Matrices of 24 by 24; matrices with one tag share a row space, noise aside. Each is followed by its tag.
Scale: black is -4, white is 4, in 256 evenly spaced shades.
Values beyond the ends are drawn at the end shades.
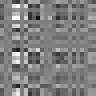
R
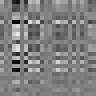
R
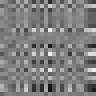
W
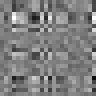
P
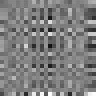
W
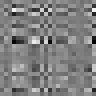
P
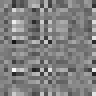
P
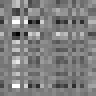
R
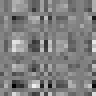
P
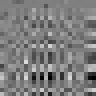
W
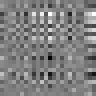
W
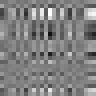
W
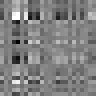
R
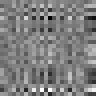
W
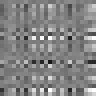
W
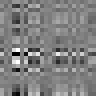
R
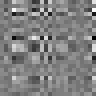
P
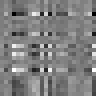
P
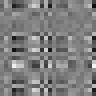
P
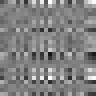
W
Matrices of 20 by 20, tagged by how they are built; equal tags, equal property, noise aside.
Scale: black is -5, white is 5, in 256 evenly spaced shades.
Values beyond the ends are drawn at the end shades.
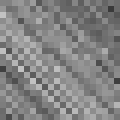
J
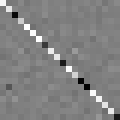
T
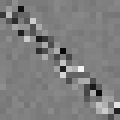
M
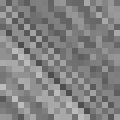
J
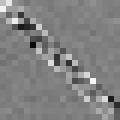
M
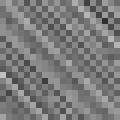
J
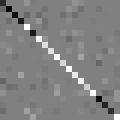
T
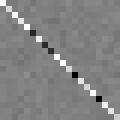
T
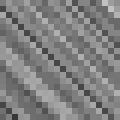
J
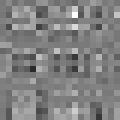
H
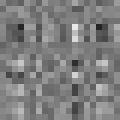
H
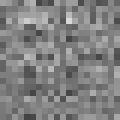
H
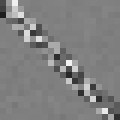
M
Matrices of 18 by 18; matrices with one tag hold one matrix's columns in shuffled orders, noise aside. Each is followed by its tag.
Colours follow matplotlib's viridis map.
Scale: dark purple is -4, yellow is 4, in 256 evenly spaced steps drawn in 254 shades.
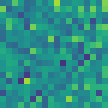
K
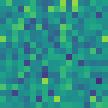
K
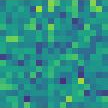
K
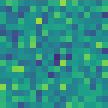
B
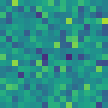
B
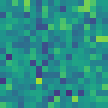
K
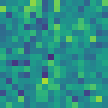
K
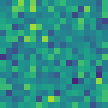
K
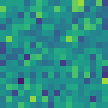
K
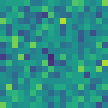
B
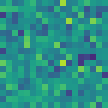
B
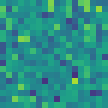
K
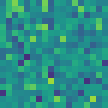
K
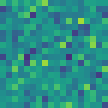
B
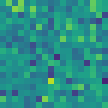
K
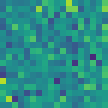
K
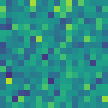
K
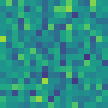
K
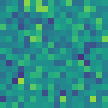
K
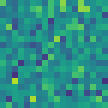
K
